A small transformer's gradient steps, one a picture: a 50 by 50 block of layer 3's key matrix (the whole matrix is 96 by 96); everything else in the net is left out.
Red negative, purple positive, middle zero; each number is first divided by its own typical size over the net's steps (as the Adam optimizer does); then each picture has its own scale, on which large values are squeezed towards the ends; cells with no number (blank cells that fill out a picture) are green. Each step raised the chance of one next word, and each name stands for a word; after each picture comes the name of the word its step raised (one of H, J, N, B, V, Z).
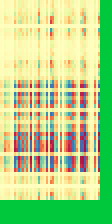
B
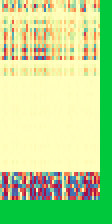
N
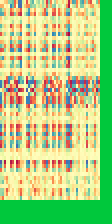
N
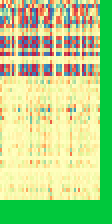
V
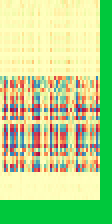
N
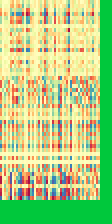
V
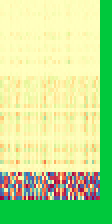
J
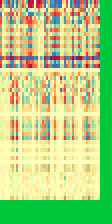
N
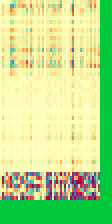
J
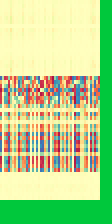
B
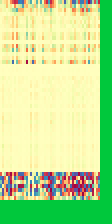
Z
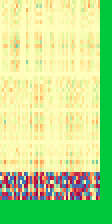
B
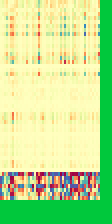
Z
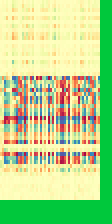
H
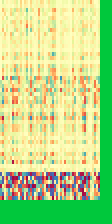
J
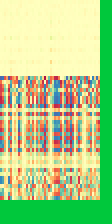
B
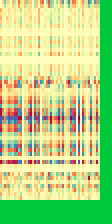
J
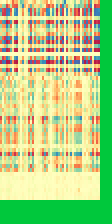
H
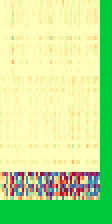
Z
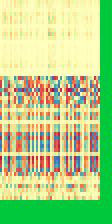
B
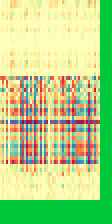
N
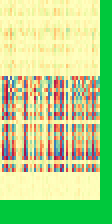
H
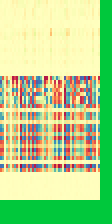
N
